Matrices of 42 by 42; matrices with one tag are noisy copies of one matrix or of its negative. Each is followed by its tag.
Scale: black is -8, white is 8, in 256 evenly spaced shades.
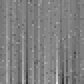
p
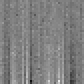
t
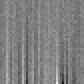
p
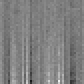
t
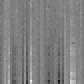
t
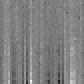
t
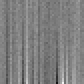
p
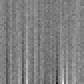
p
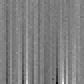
p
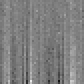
t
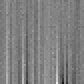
p
